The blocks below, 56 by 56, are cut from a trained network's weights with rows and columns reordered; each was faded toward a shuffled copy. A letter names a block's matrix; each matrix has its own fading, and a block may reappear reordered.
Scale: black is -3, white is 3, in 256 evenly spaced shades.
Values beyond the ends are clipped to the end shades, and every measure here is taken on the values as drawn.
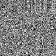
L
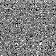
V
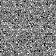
V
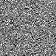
L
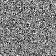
L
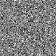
L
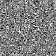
L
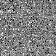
V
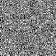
L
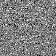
L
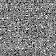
V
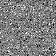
V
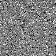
V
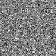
L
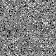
V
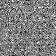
V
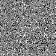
V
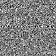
L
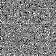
V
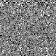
L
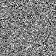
L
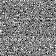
V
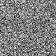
L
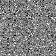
V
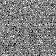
V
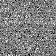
V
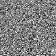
L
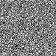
L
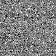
V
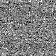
V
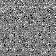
V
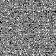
V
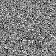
L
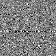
L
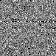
L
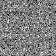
V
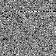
L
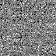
V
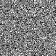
L
